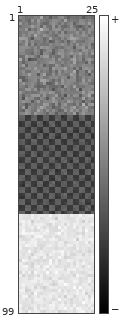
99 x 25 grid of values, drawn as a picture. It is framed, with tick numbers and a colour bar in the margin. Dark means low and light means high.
The table splits into 3 rows of 1 panel. Panel 1,1: middling, fine-grained. Panel 2,1: low, checkered. Panel 3,1: very high, fine-grained, faint in contrast.
